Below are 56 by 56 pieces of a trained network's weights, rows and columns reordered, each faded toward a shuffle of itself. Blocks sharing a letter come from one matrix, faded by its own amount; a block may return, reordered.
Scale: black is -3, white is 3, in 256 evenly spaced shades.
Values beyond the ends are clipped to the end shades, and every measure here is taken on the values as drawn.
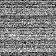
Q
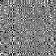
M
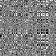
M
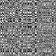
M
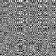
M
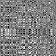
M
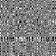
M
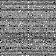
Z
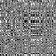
M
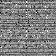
Z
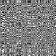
M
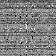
Z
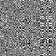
M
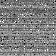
Z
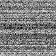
Q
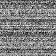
Q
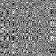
M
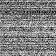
Q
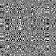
M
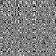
M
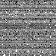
Z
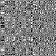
M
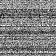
Q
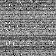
Z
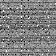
Z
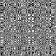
M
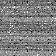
Z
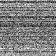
Q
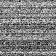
Q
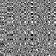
M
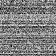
Q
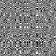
M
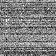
Q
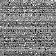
Z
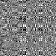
M
